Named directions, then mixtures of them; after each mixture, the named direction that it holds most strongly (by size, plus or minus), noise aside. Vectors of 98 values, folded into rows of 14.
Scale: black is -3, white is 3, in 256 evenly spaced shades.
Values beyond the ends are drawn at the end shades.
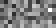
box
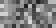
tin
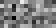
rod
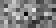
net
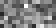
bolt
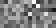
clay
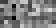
rod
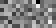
box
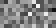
clay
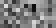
net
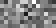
clay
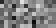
rod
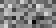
rod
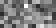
bolt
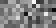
clay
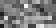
bolt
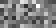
rod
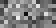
net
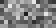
net
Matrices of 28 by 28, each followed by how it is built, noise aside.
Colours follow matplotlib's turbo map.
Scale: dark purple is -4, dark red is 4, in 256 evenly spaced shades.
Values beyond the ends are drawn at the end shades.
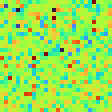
noise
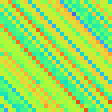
Toeplitz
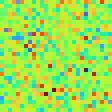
noise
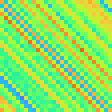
Toeplitz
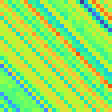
Toeplitz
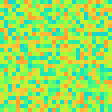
noise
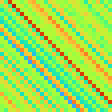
Toeplitz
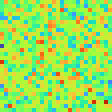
noise
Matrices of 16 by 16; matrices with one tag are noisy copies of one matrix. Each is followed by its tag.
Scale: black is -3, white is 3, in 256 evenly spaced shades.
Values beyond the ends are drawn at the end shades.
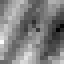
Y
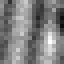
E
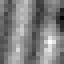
E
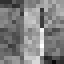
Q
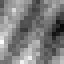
Y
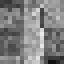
Q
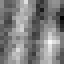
E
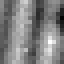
E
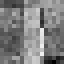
Q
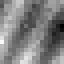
Y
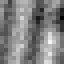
E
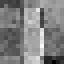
Q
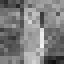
Q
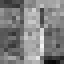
Q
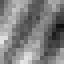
Y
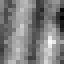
E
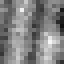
E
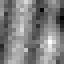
E
